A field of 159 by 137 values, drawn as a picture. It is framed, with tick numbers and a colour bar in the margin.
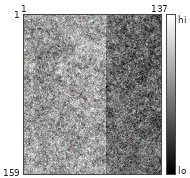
The histogram is bell-shaped. There are no regular stripes. The texture is blotchy. A vertical seam about 60% of the way across splits the table, and the left part is higher.
